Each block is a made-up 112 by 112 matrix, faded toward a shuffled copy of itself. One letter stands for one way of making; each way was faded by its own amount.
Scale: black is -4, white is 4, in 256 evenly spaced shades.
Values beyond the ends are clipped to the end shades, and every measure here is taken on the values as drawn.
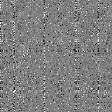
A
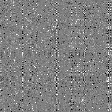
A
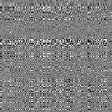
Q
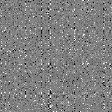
A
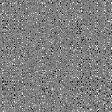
A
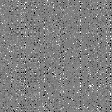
A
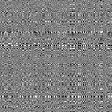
Q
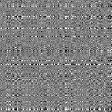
Q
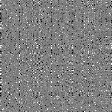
A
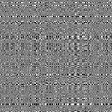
Q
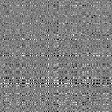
Q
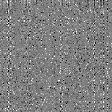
A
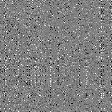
A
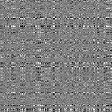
Q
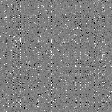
A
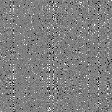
A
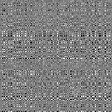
Q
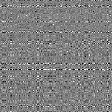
Q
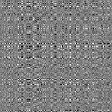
Q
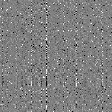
A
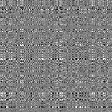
Q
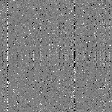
A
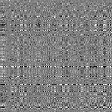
Q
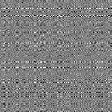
Q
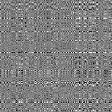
Q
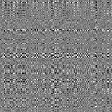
Q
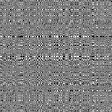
Q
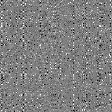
A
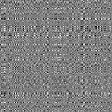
Q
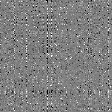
A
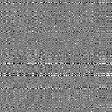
Q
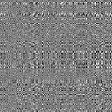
Q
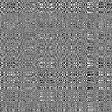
Q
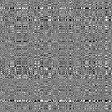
Q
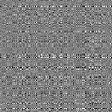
Q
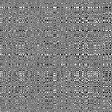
Q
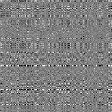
Q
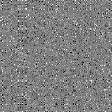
A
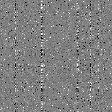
A
